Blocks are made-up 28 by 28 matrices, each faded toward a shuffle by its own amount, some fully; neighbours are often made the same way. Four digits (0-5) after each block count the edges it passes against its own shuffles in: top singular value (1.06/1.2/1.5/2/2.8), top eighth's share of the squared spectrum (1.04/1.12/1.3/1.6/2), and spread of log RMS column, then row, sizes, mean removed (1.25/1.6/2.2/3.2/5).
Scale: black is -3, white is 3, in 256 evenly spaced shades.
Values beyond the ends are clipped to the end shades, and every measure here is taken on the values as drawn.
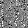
1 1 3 0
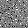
1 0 0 0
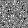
0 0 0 0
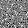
1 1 0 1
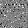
2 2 0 1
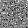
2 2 1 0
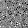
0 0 0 0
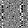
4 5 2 0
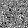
0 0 0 0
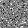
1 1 0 0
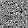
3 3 1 1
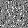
1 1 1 0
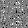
2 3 2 0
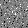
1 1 0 0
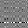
4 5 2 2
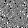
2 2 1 0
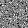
0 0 0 0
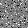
0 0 0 0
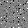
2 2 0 0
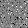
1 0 0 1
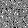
0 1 0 0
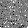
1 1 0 0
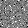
0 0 0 0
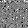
2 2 0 1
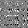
3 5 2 2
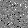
0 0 0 0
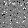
1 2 0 0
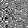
3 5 2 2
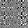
4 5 2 2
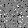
1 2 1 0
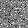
1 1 0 0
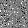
1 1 1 0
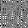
3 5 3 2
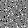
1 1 1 0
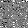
2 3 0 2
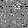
2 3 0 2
